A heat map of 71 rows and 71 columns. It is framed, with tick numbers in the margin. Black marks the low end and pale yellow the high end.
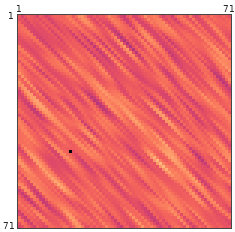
Mirror symmetry: none. Slope: none. Lone odd cells: 1, lower than its neighbours. Grain: diagonal, down to the right. Histogram: heavy tails on both sides. Odd rows or columns: none.
